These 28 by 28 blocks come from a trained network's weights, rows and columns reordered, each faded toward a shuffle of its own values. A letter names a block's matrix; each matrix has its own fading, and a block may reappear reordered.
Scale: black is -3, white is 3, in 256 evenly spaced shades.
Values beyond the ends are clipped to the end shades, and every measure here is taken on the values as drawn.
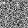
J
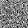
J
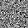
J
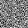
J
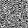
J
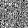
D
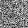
J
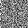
J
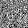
D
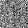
D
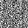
D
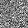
J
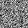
D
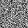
J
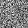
J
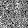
D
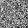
J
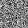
J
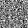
D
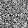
D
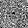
J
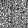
D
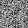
J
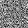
J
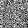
D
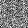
J
